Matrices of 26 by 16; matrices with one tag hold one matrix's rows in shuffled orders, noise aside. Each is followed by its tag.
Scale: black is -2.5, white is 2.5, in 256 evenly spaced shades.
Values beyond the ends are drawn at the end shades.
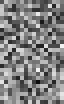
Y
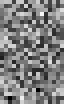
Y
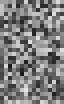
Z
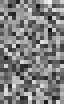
Z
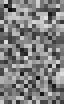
Z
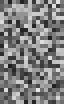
Z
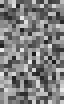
Y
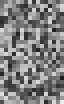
Y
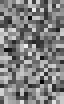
Y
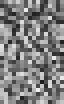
Y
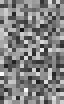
Y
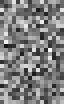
Y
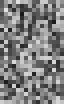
Z
